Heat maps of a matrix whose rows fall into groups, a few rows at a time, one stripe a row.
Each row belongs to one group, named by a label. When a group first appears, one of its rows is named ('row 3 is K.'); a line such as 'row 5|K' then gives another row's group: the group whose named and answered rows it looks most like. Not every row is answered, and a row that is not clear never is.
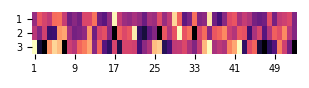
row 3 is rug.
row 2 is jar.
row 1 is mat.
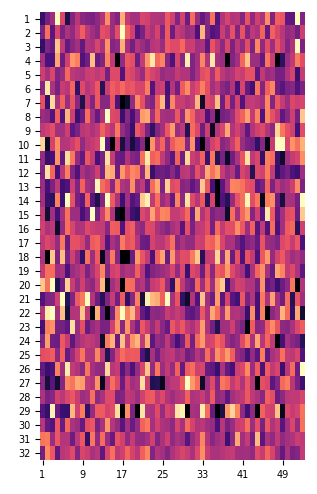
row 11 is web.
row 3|mat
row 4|web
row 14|web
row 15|web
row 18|jar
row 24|rug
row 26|web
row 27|jar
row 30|web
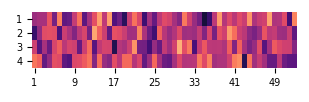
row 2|mat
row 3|jar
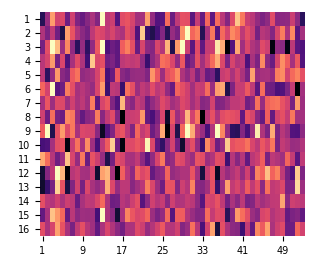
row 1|mat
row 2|jar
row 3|mat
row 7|mat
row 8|jar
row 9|rug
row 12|mat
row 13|mat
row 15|mat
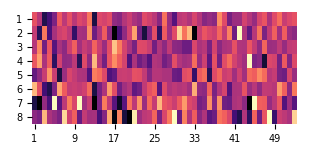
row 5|mat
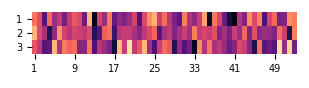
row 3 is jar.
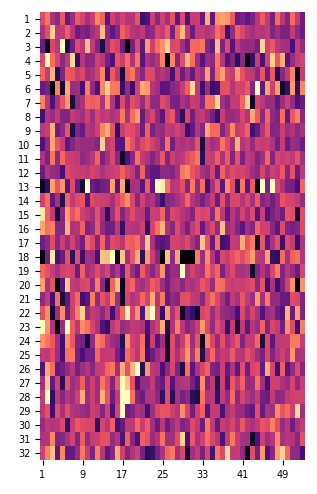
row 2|mat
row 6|web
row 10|mat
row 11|jar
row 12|jar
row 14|jar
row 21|web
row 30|mat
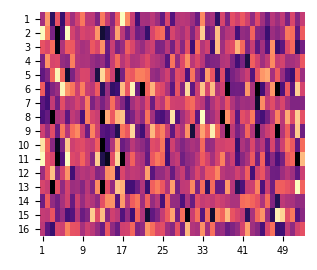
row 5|mat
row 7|jar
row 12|rug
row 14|rug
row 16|web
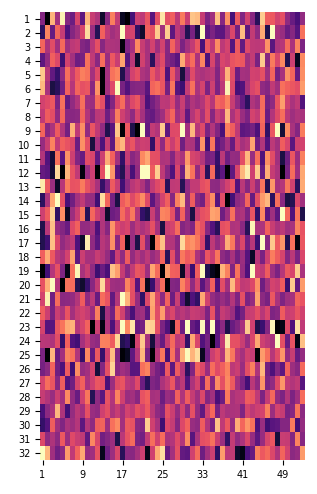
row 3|jar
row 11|web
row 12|web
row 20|jar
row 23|web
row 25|jar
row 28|web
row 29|mat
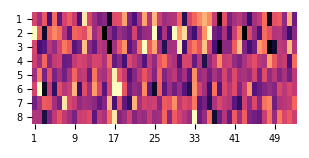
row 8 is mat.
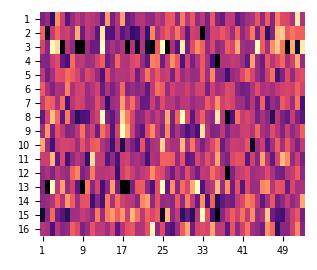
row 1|mat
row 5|web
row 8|mat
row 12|web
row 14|web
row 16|web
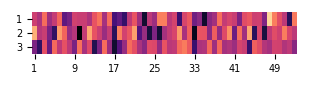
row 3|jar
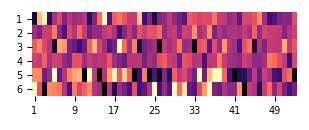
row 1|rug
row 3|jar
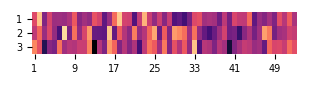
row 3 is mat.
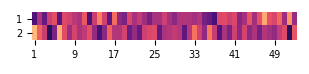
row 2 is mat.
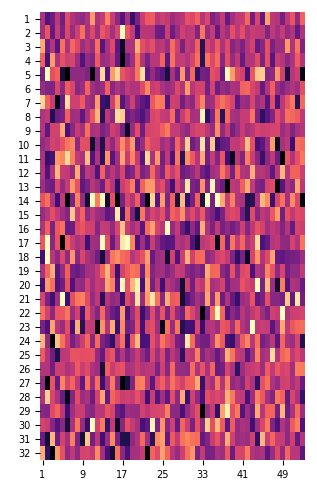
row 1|web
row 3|jar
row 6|web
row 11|web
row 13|web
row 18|rug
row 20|rug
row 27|jar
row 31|jar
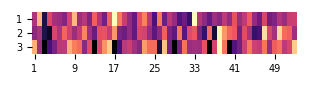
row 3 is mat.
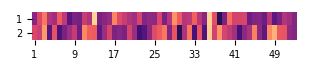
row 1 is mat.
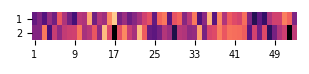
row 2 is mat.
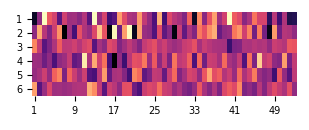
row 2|rug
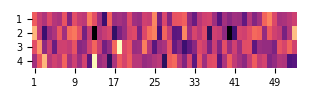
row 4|mat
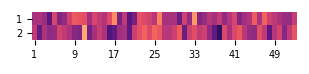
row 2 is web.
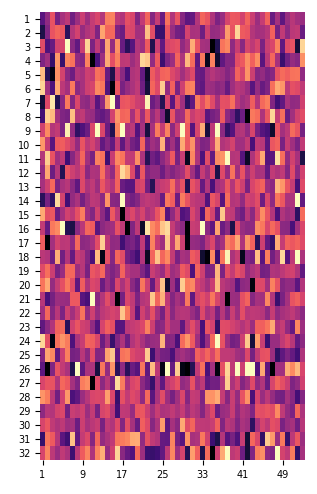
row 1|rug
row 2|mat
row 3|web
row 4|web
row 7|rug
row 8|rug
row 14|mat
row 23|mat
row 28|rug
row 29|mat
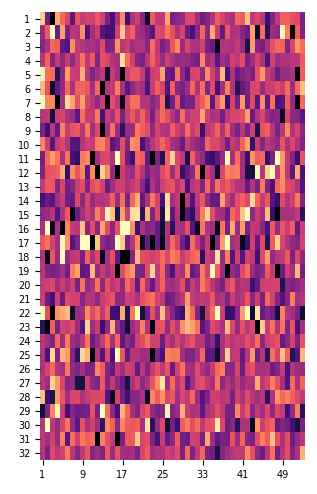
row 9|jar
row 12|mat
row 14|rug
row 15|rug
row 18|jar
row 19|web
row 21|web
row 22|rug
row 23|jar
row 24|web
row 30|rug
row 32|web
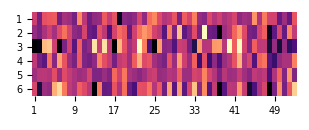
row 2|web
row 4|web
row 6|web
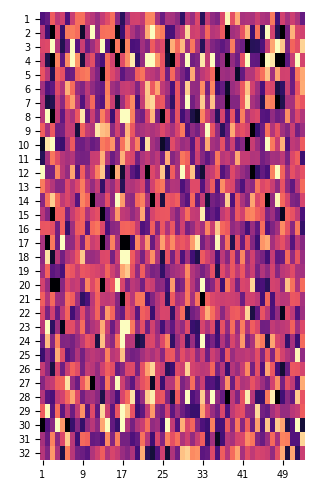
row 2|web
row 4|web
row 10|rug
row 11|mat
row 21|jar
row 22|rug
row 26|web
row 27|web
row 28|web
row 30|mat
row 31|web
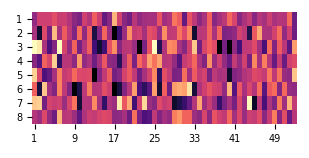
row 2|jar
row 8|jar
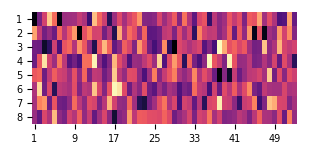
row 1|mat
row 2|jar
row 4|mat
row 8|jar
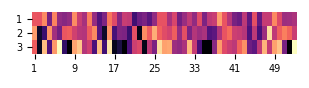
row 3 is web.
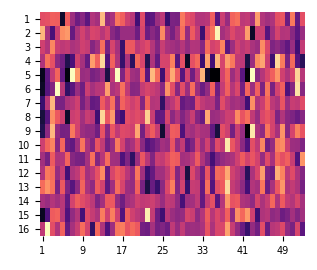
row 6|mat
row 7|rug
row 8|mat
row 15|mat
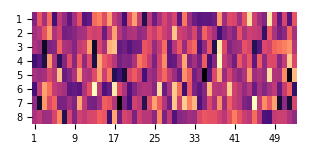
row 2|mat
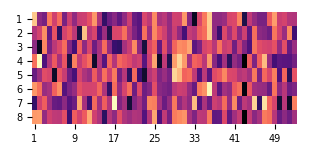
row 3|jar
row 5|jar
